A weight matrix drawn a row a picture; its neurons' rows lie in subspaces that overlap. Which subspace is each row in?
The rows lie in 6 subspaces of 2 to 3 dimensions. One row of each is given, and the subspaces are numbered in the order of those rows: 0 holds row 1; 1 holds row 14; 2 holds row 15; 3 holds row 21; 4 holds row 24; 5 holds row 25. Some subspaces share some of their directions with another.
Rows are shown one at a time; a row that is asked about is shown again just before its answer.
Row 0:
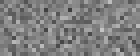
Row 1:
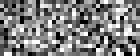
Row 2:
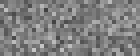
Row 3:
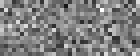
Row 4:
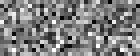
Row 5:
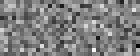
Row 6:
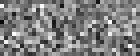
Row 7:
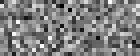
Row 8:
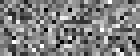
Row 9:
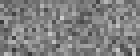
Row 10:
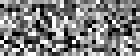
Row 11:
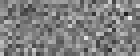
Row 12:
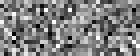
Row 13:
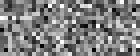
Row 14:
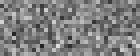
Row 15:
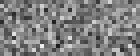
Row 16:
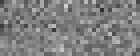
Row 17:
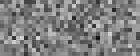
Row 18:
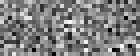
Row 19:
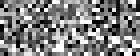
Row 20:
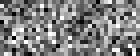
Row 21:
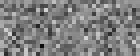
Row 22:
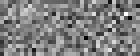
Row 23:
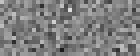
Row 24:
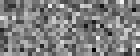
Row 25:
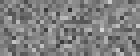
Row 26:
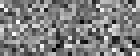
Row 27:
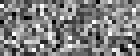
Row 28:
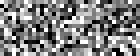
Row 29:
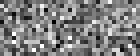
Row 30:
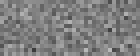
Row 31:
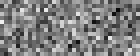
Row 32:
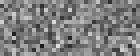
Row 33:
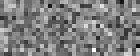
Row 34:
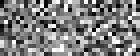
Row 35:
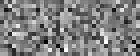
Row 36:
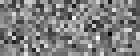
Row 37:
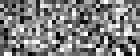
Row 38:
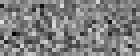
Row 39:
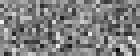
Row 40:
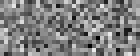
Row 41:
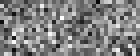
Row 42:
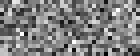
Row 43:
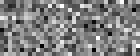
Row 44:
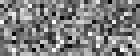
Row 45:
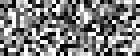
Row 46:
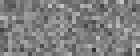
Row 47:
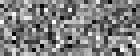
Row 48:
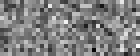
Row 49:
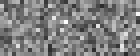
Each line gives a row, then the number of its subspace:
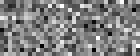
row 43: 4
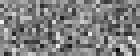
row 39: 0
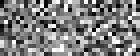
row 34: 1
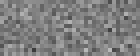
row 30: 3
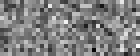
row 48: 4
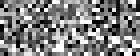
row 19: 1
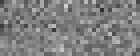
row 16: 1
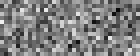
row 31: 1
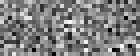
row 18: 3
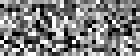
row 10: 5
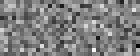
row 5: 4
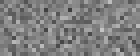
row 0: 5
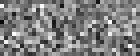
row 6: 5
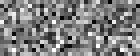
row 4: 3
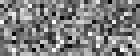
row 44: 3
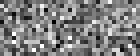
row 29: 2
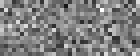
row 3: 1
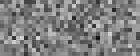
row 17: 0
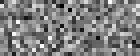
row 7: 4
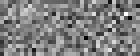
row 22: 3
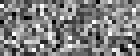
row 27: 5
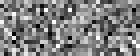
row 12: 3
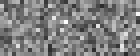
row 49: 4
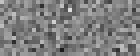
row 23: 1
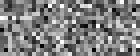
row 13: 0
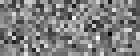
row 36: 0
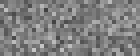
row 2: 2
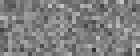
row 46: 4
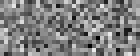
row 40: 0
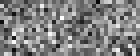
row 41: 0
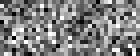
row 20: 0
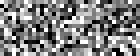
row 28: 2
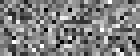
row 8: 5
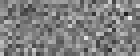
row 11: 3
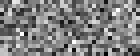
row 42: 1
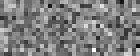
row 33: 4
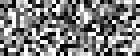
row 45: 3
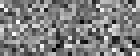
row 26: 1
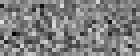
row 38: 5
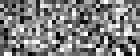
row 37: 0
